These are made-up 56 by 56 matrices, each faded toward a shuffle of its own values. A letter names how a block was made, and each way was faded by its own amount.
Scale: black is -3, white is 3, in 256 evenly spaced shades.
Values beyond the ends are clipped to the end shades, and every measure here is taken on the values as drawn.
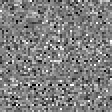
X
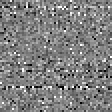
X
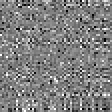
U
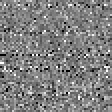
X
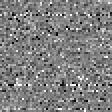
X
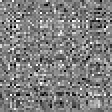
U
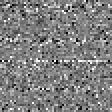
X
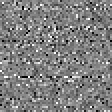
X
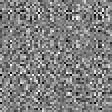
U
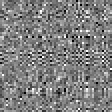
U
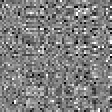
U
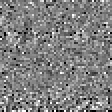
X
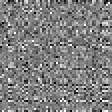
U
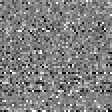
X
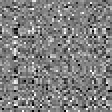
U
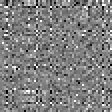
U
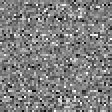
X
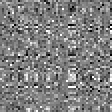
U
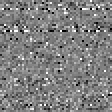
X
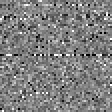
X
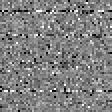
X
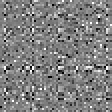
U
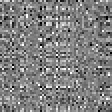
U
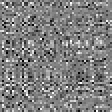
U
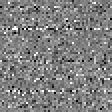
X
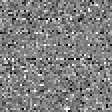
X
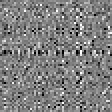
U
